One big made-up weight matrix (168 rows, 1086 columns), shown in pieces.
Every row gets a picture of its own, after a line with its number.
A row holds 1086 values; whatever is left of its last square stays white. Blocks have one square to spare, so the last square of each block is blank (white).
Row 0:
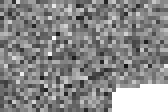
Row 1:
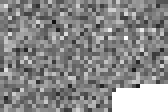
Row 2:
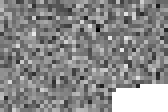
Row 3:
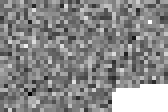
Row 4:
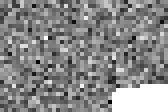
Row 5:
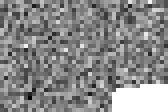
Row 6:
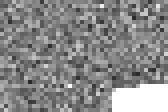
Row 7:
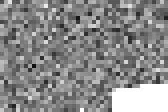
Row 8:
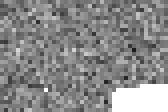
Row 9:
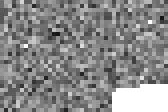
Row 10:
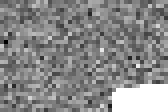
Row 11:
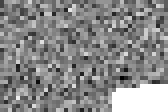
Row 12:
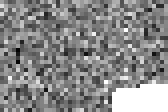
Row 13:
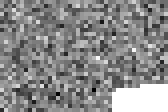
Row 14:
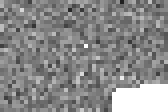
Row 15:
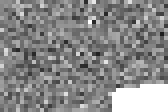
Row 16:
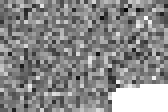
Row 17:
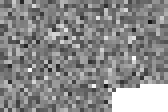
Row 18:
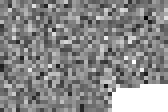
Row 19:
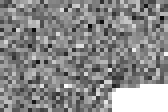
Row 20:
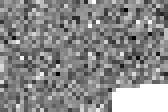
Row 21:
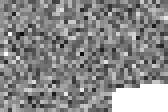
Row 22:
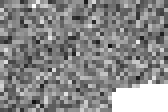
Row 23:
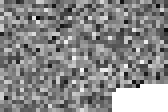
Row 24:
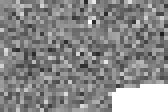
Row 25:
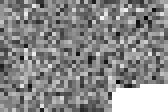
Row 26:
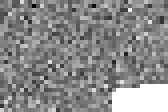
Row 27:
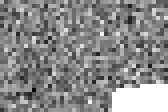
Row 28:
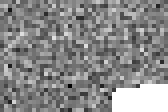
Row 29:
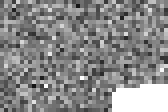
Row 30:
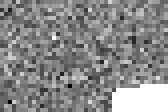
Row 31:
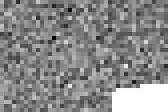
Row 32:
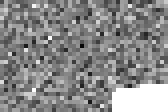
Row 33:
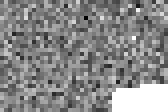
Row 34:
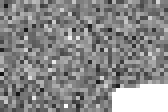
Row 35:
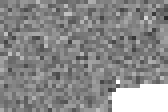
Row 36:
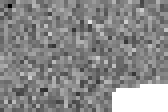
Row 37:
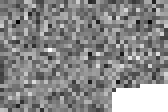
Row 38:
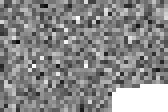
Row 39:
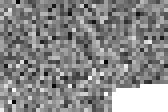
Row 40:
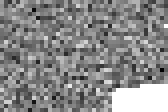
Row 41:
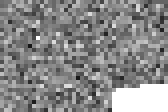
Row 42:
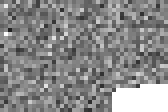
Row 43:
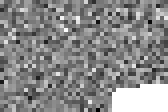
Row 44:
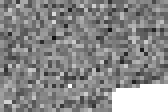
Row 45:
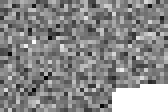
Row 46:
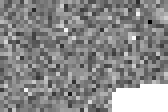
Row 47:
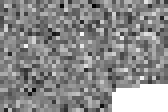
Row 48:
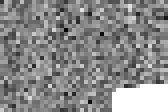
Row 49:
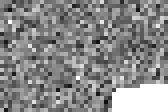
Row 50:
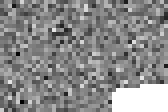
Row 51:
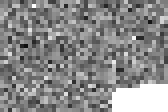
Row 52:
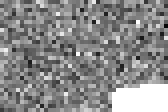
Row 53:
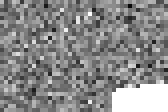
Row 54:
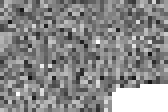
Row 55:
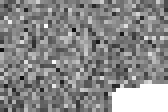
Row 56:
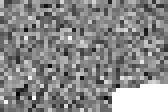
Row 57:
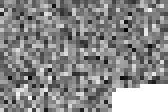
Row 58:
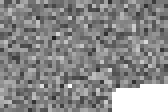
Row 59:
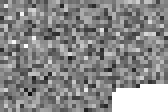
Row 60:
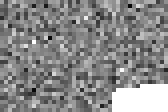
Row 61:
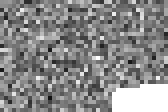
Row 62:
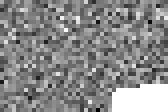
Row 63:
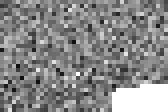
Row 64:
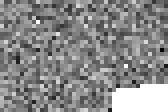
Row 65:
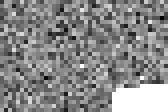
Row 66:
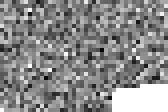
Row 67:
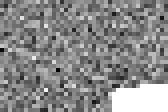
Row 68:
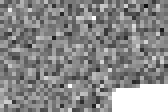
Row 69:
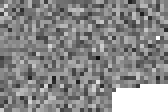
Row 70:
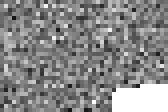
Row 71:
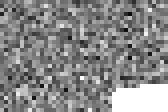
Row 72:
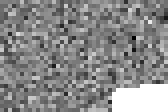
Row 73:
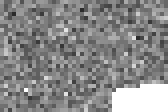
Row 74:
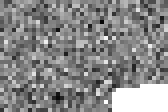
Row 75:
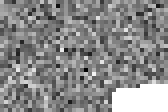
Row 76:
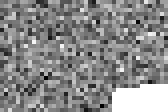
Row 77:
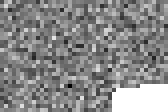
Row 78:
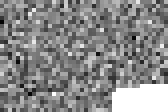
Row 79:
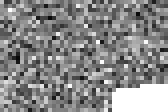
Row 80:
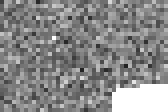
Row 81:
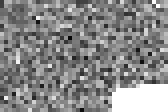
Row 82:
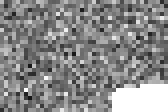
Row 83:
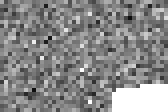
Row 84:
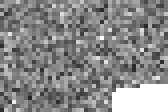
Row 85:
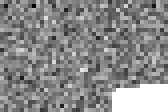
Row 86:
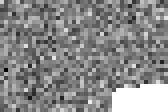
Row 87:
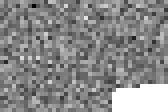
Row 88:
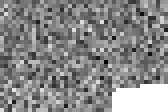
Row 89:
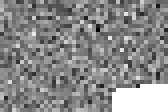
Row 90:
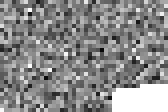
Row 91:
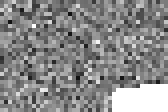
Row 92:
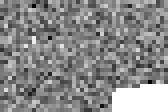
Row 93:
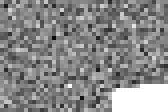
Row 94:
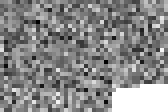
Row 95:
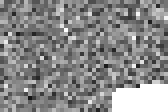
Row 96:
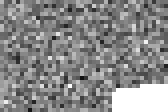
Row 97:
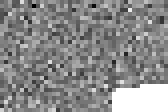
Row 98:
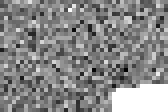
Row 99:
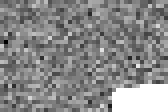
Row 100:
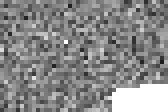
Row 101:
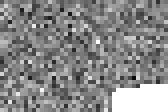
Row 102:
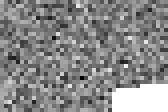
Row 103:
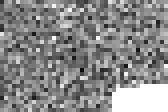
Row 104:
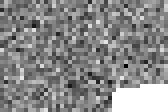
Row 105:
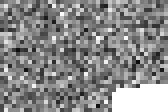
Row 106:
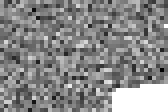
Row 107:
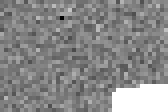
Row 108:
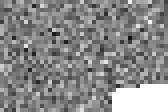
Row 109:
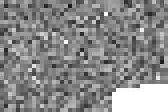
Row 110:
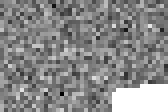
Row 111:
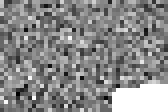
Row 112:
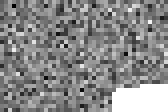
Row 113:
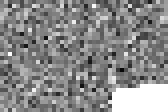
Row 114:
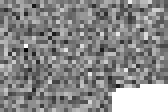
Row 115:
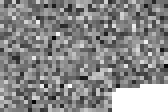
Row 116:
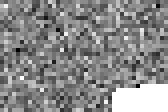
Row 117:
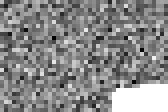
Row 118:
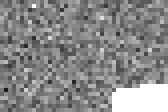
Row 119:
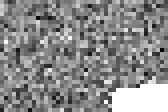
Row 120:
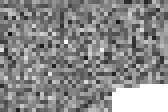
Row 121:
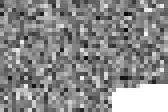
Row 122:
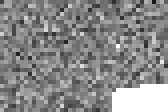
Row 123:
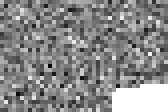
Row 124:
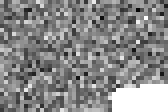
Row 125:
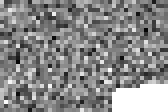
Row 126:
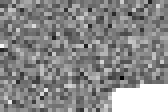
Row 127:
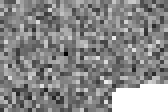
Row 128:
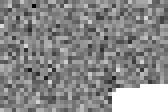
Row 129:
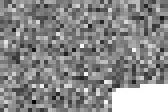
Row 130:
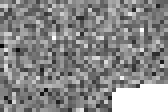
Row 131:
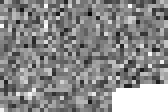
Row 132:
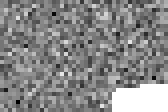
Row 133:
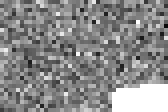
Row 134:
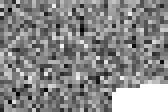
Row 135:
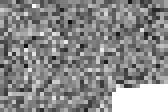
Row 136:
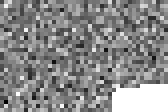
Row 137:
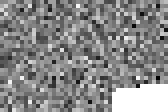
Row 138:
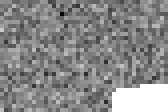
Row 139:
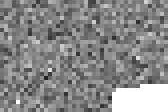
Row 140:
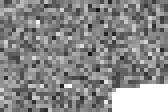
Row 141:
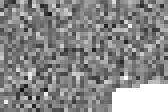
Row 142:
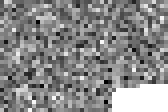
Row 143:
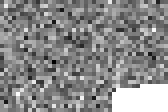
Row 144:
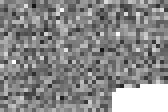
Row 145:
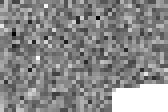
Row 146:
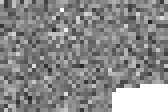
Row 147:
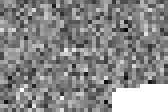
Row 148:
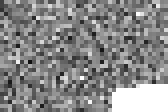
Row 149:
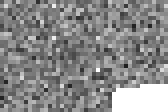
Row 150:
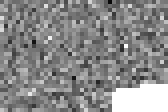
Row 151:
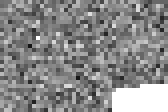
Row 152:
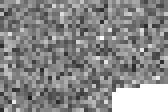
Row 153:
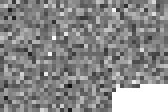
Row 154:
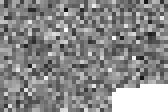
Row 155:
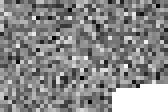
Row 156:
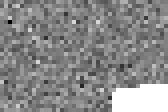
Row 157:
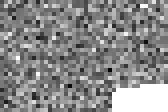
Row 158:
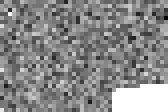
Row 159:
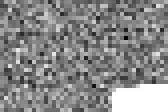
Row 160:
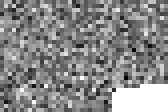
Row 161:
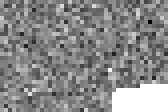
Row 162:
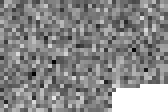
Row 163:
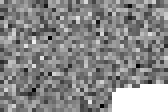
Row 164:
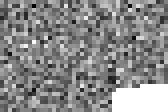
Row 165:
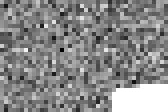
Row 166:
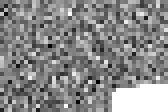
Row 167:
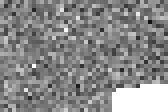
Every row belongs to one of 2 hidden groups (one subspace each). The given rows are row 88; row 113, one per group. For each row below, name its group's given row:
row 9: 113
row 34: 88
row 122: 113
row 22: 113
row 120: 113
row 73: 113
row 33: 113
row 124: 113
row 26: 113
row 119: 88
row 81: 88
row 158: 113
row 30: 88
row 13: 88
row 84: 88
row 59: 113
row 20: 113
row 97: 113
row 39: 88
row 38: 113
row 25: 113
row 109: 113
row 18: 113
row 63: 88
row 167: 113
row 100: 113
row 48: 113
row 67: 88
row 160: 88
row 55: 88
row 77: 88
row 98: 88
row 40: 88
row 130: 88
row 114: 113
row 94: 88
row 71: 88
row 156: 113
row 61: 88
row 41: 88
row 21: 113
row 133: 113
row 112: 113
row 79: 88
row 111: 88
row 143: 88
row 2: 88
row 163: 113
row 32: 113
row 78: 113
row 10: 113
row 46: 113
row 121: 88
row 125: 88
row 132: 113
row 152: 88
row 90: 113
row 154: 113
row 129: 88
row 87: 113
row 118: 113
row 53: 113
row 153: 88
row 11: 88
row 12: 88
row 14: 88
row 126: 88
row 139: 113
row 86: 113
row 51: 113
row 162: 88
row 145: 113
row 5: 113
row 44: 88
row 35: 113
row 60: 113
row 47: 113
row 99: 113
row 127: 88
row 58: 88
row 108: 113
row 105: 88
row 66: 113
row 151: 88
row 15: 113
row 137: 88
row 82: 113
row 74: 88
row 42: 88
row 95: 113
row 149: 88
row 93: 88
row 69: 88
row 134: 88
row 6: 88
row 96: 88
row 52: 113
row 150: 113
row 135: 113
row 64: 88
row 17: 113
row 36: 88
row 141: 88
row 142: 88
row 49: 88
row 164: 113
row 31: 88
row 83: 113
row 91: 88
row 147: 88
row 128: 113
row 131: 113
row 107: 88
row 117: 88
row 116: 88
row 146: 113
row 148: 88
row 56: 88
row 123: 88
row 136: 88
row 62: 113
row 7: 113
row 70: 88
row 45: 113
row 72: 113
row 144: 113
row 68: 88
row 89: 88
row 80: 88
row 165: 88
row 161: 113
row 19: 88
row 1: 88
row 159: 88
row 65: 113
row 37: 113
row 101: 88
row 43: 113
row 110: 88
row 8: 88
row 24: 113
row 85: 88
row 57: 88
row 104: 88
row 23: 88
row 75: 88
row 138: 88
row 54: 88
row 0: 88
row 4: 113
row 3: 113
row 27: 113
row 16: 113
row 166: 88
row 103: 88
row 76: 113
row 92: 113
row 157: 88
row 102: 88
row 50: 113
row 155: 88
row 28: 88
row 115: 88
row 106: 88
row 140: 88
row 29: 88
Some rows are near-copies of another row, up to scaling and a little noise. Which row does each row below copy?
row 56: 111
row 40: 106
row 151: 41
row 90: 66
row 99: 10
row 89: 2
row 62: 43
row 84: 152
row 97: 26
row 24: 15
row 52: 133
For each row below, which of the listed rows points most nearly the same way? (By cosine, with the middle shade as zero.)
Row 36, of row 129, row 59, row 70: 129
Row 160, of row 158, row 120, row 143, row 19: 143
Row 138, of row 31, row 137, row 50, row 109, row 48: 31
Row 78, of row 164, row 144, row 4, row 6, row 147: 164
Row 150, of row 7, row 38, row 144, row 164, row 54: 7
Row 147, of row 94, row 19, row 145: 94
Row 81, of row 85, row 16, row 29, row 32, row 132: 29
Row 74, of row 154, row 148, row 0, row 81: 154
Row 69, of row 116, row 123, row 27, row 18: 116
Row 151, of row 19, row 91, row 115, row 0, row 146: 19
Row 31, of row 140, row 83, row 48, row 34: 140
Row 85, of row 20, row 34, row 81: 34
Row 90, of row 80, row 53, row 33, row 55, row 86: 33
